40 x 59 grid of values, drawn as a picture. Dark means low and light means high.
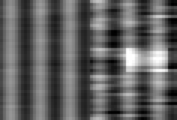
Ninth with the highest average: middle right. Odd patch: higher, in the middle right. Odd rows or columns: none. Seam: vertical, 50% of the way across, the left part calmer. Stripes: upright, repeating 6 times.
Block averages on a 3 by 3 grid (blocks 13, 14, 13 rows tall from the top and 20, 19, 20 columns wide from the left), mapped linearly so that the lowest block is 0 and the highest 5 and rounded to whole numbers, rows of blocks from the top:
0 1 0
0 0 5
0 0 0
